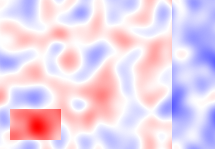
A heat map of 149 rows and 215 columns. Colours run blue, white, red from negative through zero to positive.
Odd patch: higher, in the bottom left. Ninth with the highest average: bottom left. Seam: vertical, 80% of the way across, the left part higher. Roughest part: bottom left. Mirror symmetry: none.
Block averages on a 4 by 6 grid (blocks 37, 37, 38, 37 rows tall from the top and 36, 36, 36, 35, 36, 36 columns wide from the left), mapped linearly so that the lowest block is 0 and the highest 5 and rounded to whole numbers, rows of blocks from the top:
232220 / 232330 / 234321 / 453220
